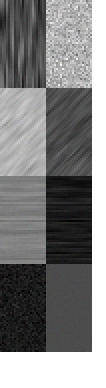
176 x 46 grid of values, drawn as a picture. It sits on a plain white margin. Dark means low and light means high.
It is made of 4 by 2 panels. Panel 1,1: low, streaked downward. Panel 1,2: high, fine-grained. Panel 2,1: high, slanting up to the right, faint in contrast. Panel 2,2: low, slanting up to the right, faint in contrast. Panel 3,1: middling, streaked across, faint in contrast. Panel 3,2: very low, streaked across, faint in contrast. Panel 4,1: very low, fine-grained, faint in contrast. Panel 4,2: low, flat.
